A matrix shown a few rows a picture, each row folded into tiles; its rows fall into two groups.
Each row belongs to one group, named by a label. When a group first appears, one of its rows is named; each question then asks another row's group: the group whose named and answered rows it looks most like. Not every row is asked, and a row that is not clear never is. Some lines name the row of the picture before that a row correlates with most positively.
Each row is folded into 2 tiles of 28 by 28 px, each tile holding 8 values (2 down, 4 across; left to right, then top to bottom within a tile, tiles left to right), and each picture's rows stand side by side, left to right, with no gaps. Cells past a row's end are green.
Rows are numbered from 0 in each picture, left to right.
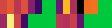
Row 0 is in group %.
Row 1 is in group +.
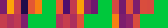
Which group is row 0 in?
+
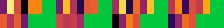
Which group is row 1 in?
+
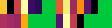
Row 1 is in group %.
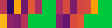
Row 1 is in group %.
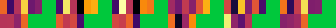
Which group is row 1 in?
+
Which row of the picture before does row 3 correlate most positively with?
1
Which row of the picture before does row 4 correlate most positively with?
0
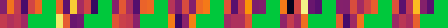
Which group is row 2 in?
+
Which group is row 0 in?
+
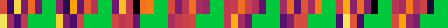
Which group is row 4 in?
%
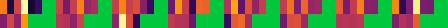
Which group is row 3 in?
+
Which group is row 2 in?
%
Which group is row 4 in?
%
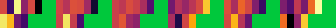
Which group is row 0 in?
%
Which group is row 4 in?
%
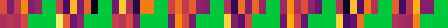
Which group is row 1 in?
%
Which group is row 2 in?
+
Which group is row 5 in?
%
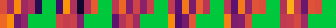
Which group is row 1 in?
+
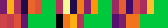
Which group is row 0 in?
+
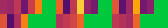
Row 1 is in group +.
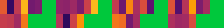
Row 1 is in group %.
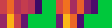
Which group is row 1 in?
%
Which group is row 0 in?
%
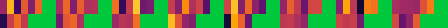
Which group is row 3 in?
%
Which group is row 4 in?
%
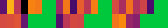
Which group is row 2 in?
%
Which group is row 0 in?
+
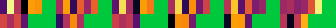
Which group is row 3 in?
%
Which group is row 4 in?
%
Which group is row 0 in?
+
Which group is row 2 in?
+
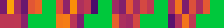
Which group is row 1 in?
%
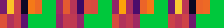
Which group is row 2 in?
+
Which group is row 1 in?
+
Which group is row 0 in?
+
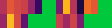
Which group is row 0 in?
%
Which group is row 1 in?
+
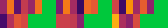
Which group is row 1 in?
+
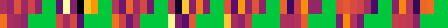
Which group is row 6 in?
%
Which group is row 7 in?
+
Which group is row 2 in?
%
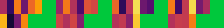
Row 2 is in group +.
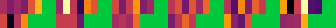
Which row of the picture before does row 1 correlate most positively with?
1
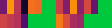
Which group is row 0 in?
+
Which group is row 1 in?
%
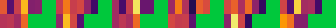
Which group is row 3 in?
+
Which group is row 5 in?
%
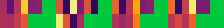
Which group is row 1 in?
%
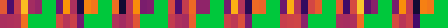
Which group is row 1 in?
+
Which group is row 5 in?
+
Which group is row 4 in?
+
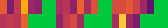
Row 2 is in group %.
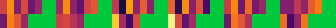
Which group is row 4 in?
%
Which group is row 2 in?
%
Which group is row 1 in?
+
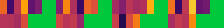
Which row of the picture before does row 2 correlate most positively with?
5
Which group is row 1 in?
+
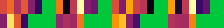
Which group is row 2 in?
%
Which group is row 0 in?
%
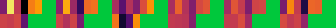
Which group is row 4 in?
+
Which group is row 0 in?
+
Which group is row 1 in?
+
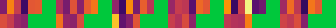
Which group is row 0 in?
+
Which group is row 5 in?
+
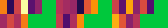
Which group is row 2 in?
%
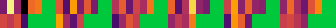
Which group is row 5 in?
+
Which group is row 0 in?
+
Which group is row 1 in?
%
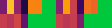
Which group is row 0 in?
+
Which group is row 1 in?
+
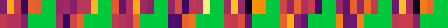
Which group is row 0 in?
+
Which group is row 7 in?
+
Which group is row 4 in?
+
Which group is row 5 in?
%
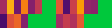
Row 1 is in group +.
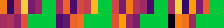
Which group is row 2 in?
%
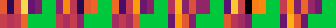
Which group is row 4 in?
+
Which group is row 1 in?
+
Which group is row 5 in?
%
